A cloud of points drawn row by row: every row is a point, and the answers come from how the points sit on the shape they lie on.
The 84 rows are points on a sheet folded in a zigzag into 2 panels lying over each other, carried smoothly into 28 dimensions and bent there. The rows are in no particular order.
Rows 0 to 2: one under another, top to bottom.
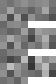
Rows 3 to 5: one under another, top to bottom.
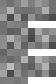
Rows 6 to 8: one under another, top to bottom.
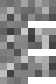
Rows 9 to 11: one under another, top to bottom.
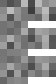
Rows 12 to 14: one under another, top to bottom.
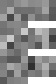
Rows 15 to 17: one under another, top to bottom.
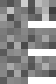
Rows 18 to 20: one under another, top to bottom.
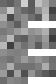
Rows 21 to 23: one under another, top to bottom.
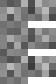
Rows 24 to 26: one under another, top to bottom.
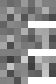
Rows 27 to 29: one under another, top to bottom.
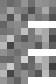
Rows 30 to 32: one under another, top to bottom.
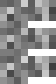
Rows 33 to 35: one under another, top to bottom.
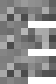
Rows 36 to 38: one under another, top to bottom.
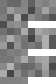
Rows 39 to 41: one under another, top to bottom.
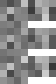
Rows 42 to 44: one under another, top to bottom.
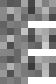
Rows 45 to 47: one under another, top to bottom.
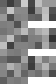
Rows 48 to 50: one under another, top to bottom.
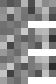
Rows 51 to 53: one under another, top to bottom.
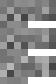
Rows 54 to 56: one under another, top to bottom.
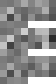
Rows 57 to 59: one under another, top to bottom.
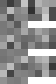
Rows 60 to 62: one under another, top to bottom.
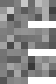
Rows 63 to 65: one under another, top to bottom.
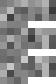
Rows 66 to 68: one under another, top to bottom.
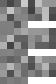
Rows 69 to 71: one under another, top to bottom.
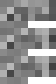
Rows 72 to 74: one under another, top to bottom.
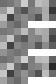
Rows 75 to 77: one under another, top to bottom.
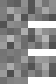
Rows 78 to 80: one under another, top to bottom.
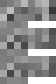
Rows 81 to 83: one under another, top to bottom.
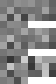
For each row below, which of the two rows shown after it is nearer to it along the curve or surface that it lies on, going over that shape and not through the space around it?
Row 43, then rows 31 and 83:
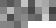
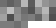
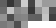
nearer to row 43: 83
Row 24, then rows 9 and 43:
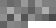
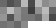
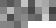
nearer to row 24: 9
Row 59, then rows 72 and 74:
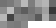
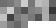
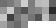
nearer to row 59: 74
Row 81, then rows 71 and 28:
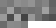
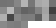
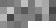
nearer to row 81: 71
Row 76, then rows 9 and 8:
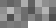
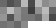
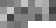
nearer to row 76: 9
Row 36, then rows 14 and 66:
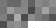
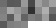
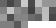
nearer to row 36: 14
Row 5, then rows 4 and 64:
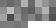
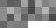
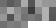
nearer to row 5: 4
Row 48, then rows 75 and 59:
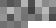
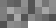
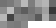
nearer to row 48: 75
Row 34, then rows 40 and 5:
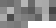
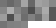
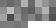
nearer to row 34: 40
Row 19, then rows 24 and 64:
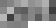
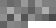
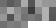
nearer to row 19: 64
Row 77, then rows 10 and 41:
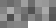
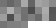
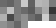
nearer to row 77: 10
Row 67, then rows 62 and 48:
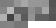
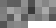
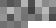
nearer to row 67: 48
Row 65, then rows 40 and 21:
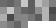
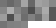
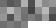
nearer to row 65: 21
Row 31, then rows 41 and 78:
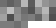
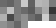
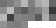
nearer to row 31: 41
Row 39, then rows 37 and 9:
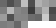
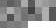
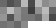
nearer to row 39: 37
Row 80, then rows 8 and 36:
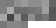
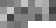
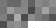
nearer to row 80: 36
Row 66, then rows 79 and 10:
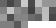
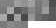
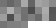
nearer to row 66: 10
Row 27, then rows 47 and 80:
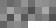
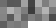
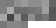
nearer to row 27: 80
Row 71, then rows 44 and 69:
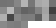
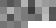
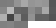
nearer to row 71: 44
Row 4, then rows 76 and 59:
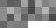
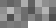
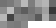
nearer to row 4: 76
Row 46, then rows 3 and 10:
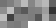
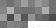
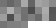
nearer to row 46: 10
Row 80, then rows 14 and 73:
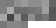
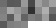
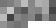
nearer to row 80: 14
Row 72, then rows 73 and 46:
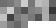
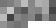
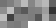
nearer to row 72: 73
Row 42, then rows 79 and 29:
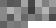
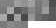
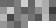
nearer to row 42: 29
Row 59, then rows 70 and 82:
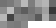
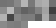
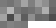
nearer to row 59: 70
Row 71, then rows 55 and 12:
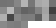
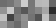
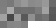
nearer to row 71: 55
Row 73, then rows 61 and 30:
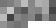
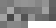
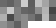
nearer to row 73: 30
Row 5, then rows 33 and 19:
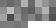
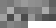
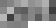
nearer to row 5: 33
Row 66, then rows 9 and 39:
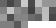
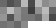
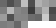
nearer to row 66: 9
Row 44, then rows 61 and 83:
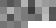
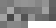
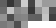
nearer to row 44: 83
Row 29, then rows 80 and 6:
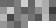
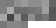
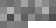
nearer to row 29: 6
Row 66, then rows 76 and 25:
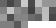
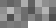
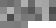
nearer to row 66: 76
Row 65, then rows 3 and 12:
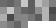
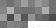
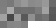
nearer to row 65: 3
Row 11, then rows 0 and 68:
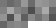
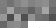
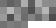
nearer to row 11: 0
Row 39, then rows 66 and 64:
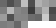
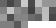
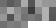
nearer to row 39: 64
